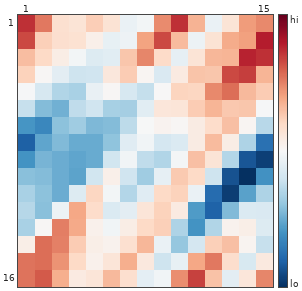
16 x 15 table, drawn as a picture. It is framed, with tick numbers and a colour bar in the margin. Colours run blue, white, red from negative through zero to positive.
Ninth with the highest average: top right. Grain: diagonal, up to the right. Lone odd cells: none. Average level on the scale: 50%.
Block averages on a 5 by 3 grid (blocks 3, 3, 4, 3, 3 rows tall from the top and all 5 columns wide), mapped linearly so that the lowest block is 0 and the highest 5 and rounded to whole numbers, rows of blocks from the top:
445 | 235 | 022 | 331 | 534
